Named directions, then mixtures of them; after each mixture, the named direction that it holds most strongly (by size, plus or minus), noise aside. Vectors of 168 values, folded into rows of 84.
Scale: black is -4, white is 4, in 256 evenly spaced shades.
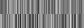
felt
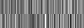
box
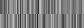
felt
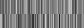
box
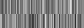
box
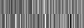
box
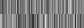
box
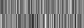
box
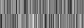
box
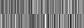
box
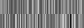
felt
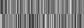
felt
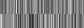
felt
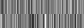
box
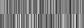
felt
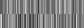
felt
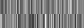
box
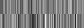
box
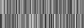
box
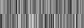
felt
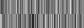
felt
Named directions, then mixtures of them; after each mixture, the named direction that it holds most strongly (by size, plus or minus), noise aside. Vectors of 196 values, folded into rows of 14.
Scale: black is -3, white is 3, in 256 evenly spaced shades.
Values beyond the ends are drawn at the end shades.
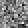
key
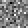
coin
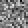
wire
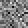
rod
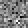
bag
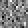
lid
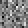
lid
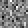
lid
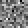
wire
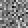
rod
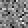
rod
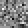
key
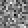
key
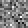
rod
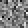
lid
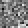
key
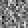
lid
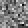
key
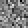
wire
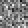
wire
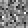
lid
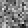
key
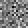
rod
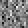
lid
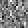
lid
